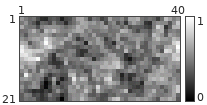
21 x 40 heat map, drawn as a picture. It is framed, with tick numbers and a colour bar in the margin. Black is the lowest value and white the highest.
The field is mottled with small blotches. The bottom left is the ninth with the lowest average. There is no overall slope. No row or column stands out.
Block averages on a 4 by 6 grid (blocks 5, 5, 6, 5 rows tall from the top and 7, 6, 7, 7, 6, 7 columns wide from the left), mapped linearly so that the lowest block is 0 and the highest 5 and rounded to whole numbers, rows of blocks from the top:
213213 | 531224 | 302313 | 003213
